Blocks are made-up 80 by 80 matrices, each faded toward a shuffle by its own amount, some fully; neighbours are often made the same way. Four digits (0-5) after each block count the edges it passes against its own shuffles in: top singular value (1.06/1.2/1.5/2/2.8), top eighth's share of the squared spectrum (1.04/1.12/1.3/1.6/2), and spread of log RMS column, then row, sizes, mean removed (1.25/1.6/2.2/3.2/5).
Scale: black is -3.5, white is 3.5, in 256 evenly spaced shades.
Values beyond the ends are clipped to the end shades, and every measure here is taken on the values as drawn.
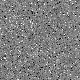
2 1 0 0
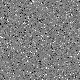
0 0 0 0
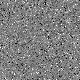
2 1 0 0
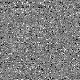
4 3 1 1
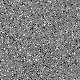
0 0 0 0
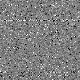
3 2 0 2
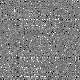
4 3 1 2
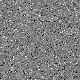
2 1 0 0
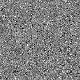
3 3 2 1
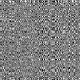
5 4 3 3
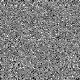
3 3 1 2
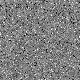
1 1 0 0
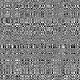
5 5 3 4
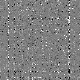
3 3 3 2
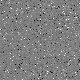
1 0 0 0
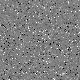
0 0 0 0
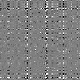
5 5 3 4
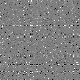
4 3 1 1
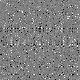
4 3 1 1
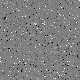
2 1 0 0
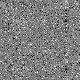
3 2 1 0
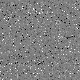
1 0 0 1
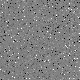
1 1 0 0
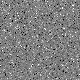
0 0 0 0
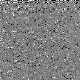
4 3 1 2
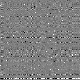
5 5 1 3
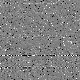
4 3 0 2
